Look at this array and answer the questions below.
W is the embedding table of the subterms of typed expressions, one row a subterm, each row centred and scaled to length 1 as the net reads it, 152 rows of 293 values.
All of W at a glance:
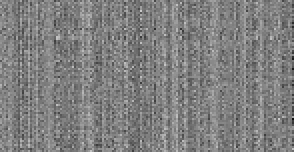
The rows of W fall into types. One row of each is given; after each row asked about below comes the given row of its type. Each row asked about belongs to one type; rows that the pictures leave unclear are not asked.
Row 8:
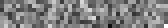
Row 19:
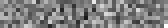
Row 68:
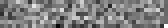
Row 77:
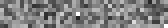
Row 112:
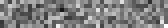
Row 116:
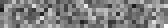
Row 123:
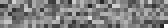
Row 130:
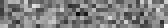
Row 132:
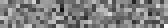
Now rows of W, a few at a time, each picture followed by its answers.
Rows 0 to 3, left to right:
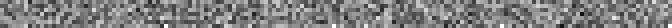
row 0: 77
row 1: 112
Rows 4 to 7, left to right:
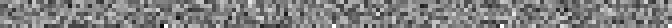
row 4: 68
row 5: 8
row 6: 123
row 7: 132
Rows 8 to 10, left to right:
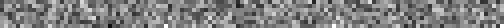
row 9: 116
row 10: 132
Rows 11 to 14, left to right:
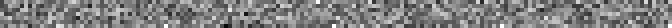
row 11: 112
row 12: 123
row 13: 132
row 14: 130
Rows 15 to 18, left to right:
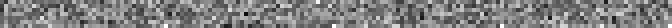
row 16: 123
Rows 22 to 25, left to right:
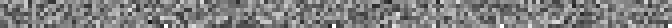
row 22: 112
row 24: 112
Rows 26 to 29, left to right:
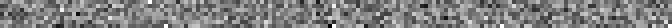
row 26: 123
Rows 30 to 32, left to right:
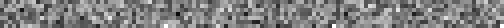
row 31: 8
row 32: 130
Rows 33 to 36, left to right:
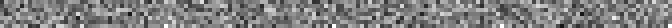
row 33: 132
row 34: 132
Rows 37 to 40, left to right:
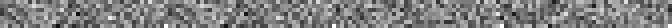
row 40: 112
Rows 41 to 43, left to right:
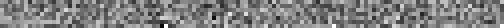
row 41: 77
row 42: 77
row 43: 112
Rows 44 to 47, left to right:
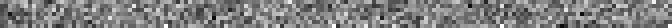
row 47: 123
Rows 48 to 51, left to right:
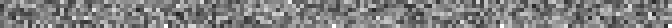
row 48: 116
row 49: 19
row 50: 130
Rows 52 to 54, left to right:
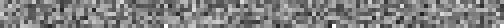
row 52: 19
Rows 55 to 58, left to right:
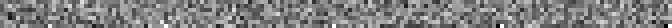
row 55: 8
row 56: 132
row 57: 68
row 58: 19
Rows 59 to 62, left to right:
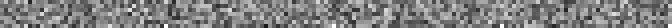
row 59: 132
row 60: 68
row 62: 19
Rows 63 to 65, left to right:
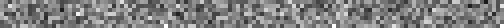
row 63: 19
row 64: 19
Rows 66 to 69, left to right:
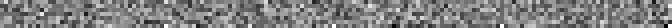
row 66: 123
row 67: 132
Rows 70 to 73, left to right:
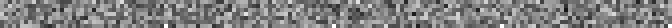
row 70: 19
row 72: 123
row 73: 132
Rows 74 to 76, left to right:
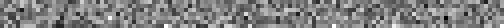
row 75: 132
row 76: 116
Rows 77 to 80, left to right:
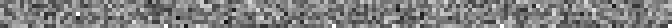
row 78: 68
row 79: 112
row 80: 123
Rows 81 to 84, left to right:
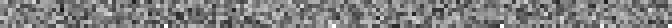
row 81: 132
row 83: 123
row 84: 123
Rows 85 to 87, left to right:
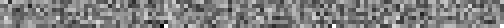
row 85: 123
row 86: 8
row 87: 112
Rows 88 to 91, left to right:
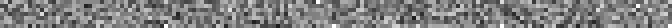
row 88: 123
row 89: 8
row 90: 130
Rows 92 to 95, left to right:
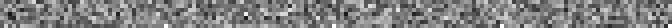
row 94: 130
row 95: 8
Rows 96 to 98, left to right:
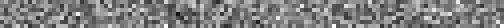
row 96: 132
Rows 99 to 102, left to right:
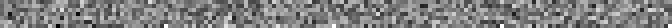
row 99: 8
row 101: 123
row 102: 68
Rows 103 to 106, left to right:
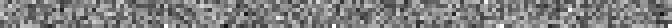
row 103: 19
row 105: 116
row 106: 77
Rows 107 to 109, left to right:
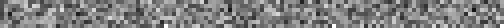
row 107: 130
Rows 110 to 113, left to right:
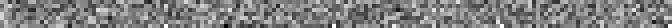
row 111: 68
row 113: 112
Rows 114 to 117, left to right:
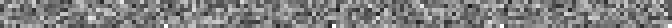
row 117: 68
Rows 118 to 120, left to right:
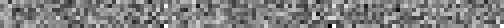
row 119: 130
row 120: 112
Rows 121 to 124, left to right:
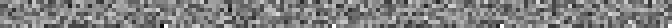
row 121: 68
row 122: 132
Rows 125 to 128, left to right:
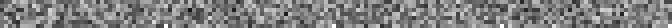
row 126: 116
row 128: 116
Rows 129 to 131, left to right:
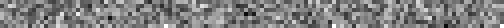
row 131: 8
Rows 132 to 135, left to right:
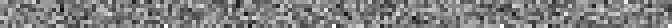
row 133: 116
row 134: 77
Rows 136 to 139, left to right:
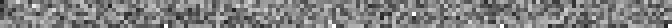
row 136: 68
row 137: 112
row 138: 77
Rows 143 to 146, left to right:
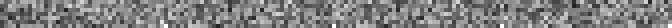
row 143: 112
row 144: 19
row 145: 19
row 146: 116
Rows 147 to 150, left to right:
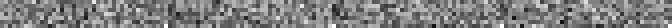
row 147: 19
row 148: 112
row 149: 68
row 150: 68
